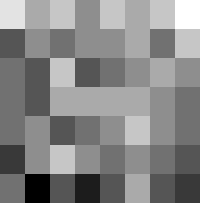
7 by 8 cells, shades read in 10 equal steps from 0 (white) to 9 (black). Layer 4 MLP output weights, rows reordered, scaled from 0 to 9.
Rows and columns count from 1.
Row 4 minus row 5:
0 2 -3 -2 -1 1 0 0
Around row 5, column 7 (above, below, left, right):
4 5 2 5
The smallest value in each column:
1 3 2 3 2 2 2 0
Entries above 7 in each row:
0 0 0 0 0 0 2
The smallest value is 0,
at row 1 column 8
